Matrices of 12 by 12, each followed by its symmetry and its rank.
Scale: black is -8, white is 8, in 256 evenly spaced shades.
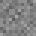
symmetric, full rank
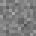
symmetric, full rank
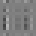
neither, rank one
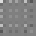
symmetric, rank one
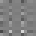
neither, rank one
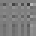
neither, rank one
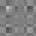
symmetric, rank one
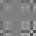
symmetric, rank one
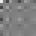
symmetric, rank one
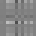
neither, rank one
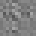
antisymmetric, rank two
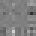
antisymmetric, rank two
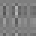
neither, rank one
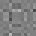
antisymmetric, rank two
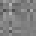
antisymmetric, rank two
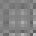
symmetric, rank one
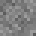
symmetric, full rank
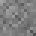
symmetric, full rank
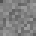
symmetric, full rank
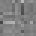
antisymmetric, rank two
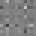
antisymmetric, rank two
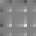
symmetric, rank one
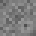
symmetric, full rank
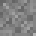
symmetric, full rank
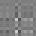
neither, rank one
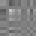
symmetric, rank one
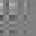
neither, rank one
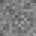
symmetric, full rank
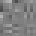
antisymmetric, rank two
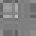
symmetric, rank one
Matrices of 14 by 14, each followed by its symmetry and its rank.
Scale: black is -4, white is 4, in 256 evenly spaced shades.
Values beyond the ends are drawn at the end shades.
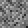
symmetric, full rank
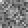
symmetric, full rank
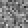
antisymmetric, full rank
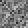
symmetric, full rank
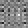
neither, rank two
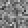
antisymmetric, full rank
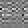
neither, rank two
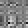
neither, rank two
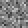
antisymmetric, full rank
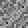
symmetric, full rank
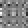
neither, rank two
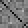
symmetric, full rank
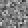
antisymmetric, full rank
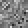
symmetric, full rank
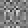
neither, rank two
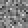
antisymmetric, full rank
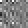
neither, rank two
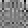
neither, rank two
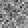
symmetric, full rank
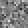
antisymmetric, full rank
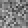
antisymmetric, full rank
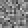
antisymmetric, full rank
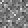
symmetric, full rank
